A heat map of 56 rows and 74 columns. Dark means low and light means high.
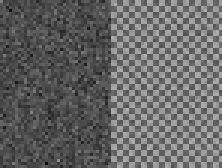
It is made of 1 by 2 panels. Panel 1,1: low, fine-grained. Panel 1,2: middling, checkered, strong in contrast.
